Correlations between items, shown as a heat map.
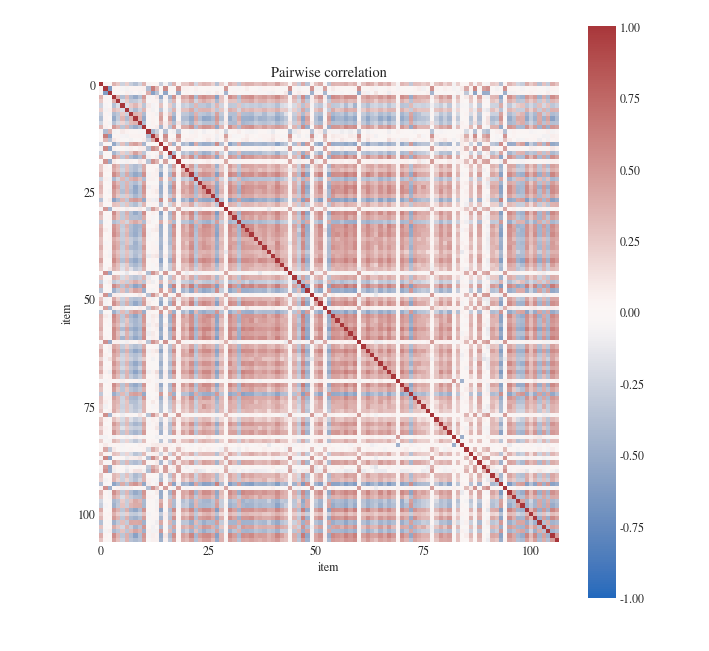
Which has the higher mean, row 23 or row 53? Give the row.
23
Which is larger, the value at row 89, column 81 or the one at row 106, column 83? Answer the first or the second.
the second
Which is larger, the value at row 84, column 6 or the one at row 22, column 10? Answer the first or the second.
the first
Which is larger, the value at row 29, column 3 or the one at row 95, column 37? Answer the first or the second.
the second
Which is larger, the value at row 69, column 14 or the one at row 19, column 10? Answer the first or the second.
the second
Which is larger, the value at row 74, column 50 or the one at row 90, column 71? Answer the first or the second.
the first
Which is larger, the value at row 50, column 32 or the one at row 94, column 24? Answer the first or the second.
the second
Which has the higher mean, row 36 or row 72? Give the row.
36
